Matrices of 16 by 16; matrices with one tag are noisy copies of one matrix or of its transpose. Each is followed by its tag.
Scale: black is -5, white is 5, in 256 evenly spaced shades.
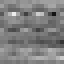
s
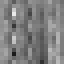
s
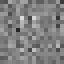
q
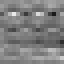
s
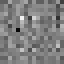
q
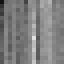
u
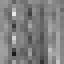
s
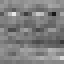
s
